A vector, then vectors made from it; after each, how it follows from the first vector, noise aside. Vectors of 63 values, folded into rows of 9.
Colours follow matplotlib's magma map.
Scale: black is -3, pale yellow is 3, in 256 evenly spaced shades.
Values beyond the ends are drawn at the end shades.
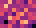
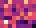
sign-scrambled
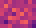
shrunk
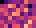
reversed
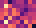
sign-scrambled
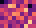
reversed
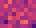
shrunk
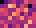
reversed
